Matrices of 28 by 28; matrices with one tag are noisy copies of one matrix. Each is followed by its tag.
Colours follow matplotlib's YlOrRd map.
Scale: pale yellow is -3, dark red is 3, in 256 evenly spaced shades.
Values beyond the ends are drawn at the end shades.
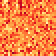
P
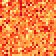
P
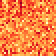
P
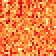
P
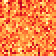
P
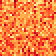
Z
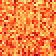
Z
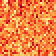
P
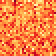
Z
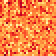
P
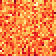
Z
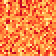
P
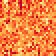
P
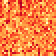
P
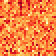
P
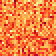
Z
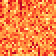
P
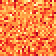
Z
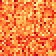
Z
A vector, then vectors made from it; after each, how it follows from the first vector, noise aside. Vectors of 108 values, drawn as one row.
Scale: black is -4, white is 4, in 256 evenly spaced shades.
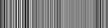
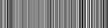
reversed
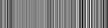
reversed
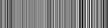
reversed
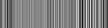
reversed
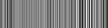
reversed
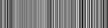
reversed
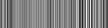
reversed
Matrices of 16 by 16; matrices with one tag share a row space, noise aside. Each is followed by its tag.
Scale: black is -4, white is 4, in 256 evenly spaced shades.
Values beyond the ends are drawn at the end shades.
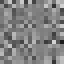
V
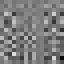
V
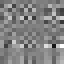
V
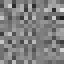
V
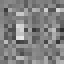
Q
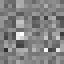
Q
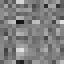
Q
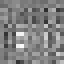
Q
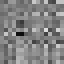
Q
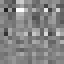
Q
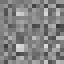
Q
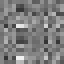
Q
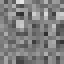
Q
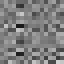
Q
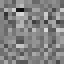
Q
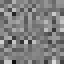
V
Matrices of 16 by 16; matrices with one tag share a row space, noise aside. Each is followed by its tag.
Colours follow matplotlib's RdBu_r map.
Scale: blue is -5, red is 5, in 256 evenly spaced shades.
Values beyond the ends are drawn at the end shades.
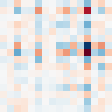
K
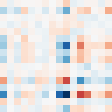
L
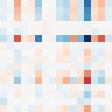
K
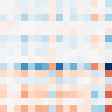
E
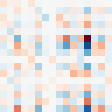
K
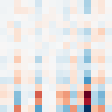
K
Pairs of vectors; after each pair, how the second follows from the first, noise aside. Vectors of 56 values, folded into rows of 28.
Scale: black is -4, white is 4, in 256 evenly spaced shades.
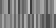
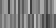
copied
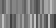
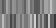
copied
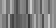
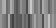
copied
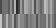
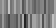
wrapped around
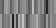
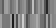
copied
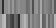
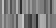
wrapped around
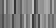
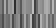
copied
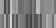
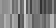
wrapped around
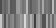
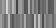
wrapped around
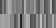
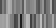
copied
